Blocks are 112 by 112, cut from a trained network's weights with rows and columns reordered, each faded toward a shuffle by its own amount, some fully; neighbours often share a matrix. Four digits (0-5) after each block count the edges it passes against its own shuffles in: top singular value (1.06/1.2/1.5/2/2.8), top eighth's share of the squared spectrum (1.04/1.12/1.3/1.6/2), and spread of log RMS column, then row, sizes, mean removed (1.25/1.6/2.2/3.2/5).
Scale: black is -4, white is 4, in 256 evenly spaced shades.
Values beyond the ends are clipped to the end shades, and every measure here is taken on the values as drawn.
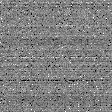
4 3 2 2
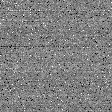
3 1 0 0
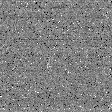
2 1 0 0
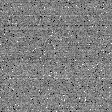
3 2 0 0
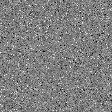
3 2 1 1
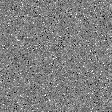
3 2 0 1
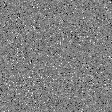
2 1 0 0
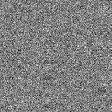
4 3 1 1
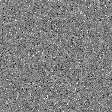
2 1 0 0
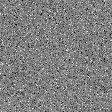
1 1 0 0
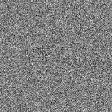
3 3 1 0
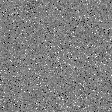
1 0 0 0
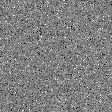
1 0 0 0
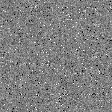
2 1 0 1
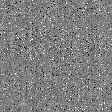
2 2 1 1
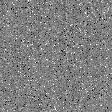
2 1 0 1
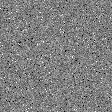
0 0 0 0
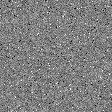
0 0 0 0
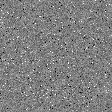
1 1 0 0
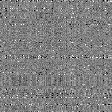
4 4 1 3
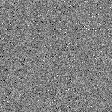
3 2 0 1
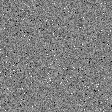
0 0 0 0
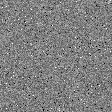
0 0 0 0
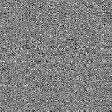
4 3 1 3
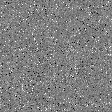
1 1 0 0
